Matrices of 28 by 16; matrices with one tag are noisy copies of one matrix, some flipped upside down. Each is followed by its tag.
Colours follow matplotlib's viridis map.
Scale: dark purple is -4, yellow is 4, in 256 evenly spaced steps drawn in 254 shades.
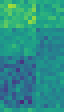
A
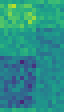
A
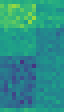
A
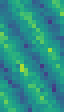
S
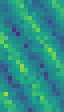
S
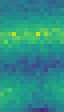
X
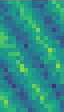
S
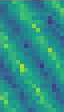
S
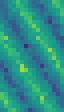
S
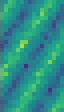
S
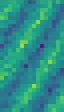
S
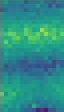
X
